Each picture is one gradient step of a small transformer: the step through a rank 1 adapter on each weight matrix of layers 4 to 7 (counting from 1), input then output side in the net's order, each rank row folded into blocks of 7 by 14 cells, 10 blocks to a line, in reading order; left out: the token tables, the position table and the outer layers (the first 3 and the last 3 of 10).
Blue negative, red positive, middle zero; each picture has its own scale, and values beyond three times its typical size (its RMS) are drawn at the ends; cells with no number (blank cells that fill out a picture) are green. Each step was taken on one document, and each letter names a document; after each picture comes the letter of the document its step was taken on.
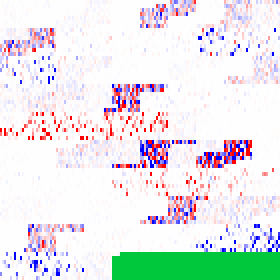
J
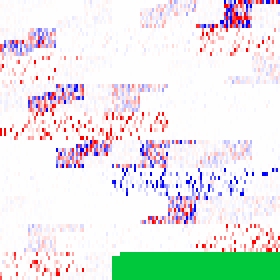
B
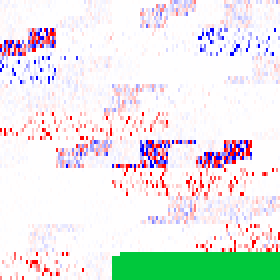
J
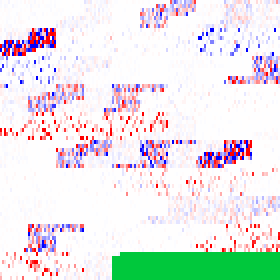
J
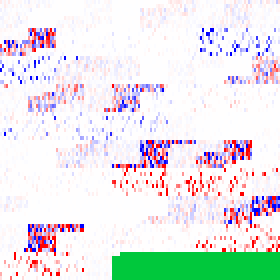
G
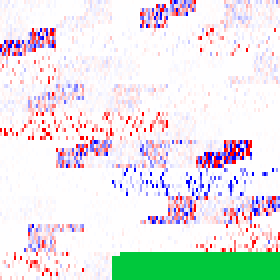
J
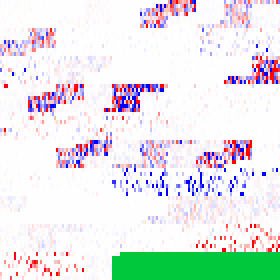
G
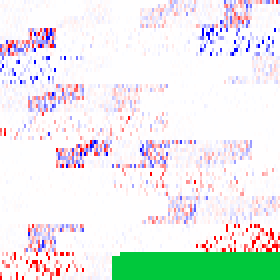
B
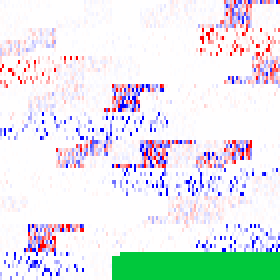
G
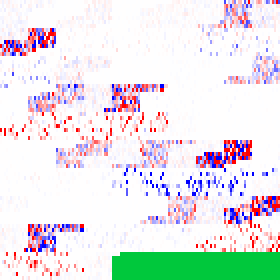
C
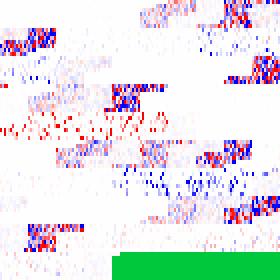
C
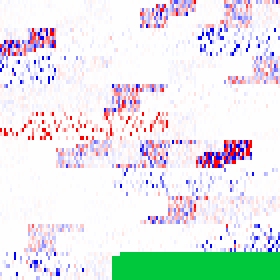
J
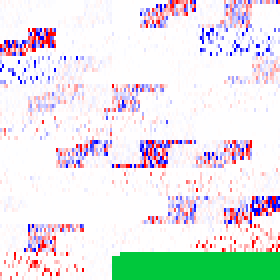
G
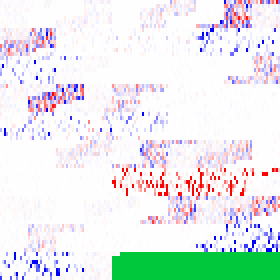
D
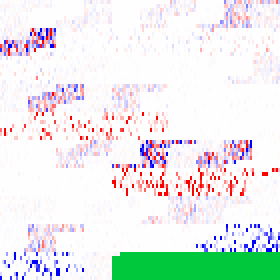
D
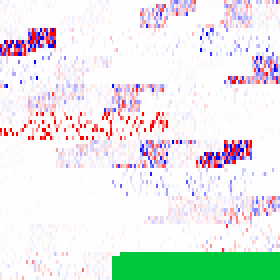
J
